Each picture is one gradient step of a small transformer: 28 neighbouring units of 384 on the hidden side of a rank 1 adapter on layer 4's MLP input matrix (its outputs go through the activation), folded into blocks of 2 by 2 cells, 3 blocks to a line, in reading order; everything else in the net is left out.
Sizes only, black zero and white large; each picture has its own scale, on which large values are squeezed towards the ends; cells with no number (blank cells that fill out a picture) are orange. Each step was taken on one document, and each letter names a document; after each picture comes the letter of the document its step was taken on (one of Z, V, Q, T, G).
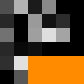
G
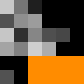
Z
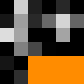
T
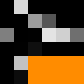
G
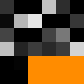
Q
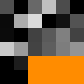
Q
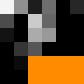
G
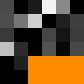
Q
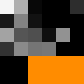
Z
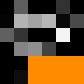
T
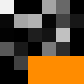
Q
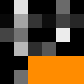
T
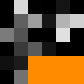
T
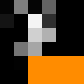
G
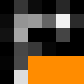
T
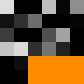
Q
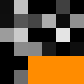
T
